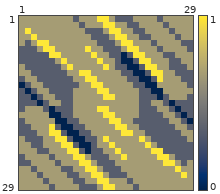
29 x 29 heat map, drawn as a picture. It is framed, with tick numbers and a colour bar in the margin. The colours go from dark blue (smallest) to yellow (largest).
The grain runs diagonally down to the right. It looks the same turned upside down. On average the colour sits 60% of the way up the scale. No overall slope runs across the table.
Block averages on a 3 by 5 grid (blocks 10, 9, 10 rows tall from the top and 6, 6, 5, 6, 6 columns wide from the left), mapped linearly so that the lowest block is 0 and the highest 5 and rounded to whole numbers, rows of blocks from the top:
2 3 3 2 2
0 0 5 0 0
2 2 3 3 2
